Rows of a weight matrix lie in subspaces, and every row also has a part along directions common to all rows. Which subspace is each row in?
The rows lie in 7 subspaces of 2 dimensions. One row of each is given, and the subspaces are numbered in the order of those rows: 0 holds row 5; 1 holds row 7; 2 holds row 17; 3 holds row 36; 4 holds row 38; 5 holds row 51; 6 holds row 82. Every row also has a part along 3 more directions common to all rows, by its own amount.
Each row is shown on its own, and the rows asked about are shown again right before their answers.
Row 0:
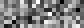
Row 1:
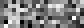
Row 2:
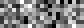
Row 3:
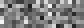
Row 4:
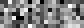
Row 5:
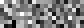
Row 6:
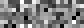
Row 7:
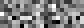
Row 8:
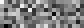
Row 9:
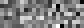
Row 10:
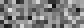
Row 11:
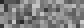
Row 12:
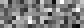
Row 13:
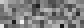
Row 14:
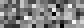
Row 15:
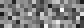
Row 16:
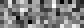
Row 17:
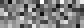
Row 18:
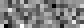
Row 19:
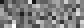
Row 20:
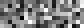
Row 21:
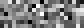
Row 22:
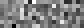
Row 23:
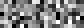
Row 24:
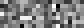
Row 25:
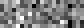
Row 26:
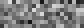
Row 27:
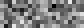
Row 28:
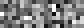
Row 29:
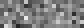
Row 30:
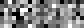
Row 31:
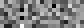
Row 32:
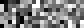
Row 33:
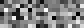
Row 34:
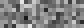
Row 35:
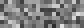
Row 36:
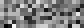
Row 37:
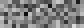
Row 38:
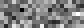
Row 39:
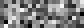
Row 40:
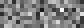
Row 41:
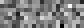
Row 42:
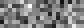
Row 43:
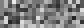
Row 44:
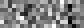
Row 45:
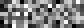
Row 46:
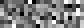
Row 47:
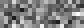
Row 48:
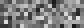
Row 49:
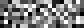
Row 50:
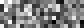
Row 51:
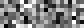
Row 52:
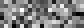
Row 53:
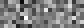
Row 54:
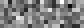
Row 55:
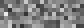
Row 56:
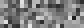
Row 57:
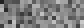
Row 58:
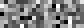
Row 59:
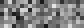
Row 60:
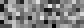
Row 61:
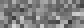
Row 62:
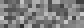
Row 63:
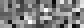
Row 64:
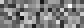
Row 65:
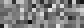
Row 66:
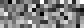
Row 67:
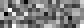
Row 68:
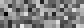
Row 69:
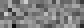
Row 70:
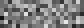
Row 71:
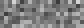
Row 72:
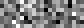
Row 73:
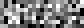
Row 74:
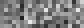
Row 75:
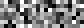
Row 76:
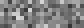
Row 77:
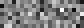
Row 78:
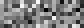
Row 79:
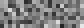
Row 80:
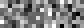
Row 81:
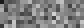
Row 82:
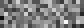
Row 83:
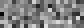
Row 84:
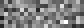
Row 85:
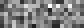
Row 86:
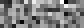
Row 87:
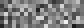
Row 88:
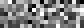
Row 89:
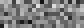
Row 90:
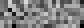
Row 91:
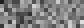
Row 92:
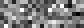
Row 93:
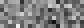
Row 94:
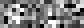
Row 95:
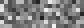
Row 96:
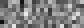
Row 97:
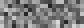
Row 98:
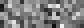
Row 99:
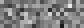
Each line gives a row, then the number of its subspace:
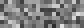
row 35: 6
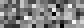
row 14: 1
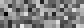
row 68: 2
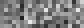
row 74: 3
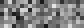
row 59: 3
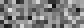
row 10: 6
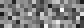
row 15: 1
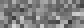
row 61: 4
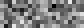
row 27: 4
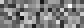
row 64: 1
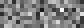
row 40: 1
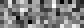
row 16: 3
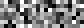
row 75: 5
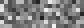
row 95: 6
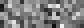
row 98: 6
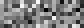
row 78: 3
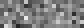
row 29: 5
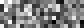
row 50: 0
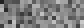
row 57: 0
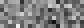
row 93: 0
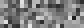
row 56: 4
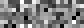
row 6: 5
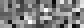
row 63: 3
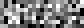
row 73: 4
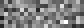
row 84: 6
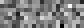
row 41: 1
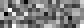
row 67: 2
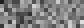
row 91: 0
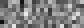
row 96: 5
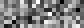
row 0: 3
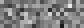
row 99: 1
